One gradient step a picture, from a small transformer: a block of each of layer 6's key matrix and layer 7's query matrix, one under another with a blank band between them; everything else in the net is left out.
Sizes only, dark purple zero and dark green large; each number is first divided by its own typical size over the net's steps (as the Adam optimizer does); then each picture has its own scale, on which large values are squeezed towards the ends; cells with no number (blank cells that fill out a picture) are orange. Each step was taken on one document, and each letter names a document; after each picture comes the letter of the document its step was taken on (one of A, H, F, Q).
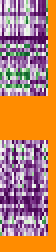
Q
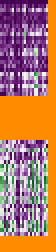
Q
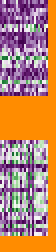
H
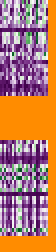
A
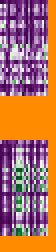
A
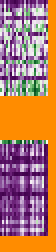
Q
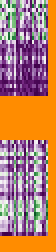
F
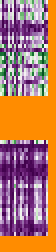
F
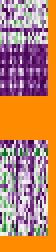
F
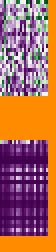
A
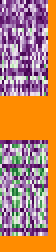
H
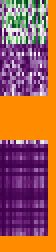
A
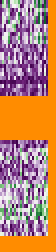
F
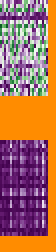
H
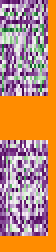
H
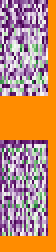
H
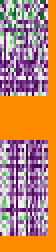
F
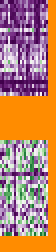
Q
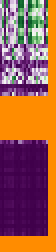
A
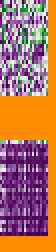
H
